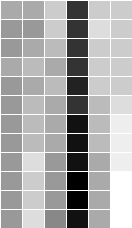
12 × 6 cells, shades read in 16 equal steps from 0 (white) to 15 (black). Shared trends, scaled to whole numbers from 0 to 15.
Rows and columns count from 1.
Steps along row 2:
same down up down up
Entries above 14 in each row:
0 0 0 0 0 0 0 0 0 1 1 0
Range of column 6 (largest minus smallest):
3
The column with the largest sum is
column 4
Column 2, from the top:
5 6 5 4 5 4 4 4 2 3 3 2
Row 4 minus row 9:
-1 2 -1 -2 -2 2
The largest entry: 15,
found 2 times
